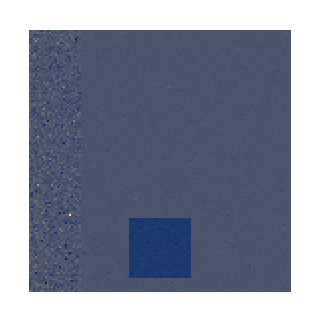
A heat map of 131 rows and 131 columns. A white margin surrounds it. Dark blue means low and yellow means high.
Odd rows or columns: none. Seam: vertical, 20% of the way across, the right part calmer. Stripes: none. Odd patch: lower, in the bottom middle. Ninth with the lowest average: bottom middle.
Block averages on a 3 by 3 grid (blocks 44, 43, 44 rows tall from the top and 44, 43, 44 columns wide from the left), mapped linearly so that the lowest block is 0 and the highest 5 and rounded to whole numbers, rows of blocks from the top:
5 5 5 / 5 5 5 / 5 0 5
